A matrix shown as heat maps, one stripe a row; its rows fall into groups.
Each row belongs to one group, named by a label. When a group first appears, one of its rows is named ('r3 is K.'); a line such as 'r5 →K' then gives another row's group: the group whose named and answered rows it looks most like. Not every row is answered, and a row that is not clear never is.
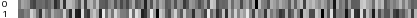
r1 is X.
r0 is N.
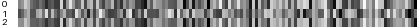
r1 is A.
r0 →N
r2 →N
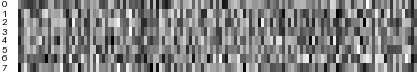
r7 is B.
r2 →X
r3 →X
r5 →X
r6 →N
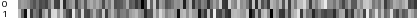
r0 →N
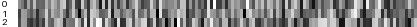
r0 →X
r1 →B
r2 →B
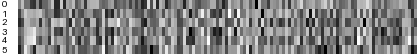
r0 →N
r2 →X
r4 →X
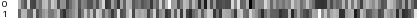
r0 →A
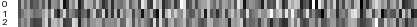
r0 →B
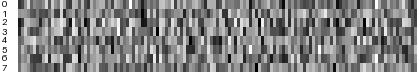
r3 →B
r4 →A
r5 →B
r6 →B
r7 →N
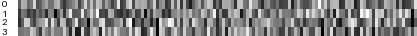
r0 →B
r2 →A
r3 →X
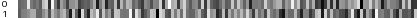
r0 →A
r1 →X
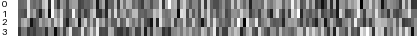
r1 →X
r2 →B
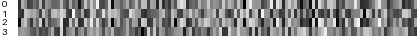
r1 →X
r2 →B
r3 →N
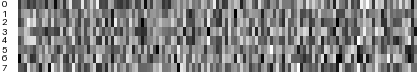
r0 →N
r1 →B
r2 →X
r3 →N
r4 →X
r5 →A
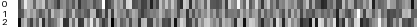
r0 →A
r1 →X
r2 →B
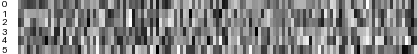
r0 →N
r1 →A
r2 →A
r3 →N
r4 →N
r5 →B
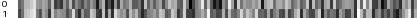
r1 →X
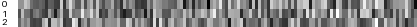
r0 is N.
